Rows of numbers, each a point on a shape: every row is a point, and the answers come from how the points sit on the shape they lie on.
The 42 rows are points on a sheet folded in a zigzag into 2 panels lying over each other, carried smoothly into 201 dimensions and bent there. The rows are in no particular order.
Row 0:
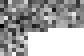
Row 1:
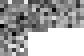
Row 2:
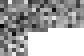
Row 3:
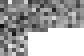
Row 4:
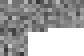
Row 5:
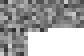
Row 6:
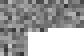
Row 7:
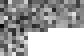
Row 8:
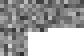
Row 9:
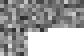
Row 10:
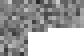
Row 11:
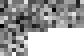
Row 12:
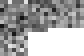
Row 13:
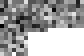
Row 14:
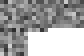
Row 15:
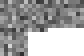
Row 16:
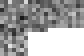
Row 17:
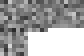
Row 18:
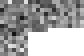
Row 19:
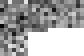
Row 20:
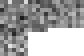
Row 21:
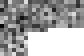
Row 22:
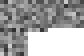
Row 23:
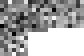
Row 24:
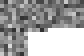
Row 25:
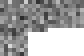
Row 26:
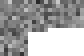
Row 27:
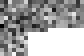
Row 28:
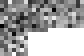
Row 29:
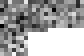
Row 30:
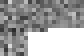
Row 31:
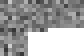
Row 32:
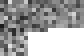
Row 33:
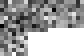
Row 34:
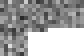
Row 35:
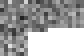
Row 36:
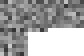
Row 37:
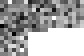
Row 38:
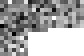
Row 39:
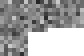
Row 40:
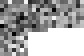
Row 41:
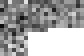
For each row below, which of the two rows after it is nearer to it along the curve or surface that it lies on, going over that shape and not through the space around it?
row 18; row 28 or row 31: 28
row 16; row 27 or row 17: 27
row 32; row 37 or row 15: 37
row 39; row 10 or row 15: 15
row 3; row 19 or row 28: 28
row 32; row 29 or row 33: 33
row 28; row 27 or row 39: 27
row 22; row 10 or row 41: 10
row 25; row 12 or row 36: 12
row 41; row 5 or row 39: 39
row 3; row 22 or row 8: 22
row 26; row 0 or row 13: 0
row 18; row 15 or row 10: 15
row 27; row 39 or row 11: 11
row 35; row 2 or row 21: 21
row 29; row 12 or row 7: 12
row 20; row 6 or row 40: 40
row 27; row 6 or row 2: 2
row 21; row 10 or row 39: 39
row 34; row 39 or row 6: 39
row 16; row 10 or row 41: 41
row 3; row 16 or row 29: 29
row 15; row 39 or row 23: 39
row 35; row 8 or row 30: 8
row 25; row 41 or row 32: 41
